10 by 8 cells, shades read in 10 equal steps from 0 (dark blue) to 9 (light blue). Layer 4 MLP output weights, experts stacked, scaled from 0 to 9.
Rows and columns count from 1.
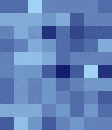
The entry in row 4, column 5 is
4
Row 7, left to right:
4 6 5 6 4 5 6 6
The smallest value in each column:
3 4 5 1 0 2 3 1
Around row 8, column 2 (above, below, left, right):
6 7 4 5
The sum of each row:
41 47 31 40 47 33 42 38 46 41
